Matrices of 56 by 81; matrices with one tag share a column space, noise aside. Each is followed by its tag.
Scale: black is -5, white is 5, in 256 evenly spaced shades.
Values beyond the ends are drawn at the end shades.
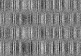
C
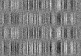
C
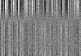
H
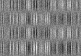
C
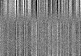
H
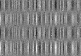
C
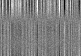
H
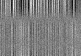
H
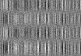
C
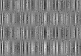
C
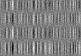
C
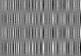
C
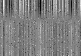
H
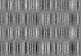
C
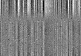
H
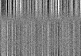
H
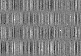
C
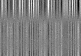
H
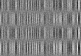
C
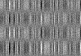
C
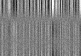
H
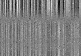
H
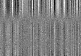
H
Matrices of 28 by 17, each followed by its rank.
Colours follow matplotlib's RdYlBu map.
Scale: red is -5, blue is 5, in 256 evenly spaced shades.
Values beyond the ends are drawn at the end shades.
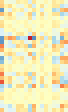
two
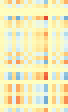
one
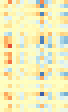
two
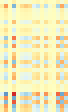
one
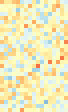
full rank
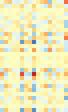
two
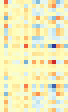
two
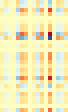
one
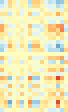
two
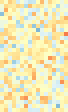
full rank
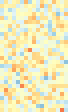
full rank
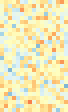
full rank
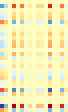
one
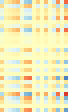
one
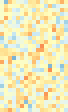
full rank
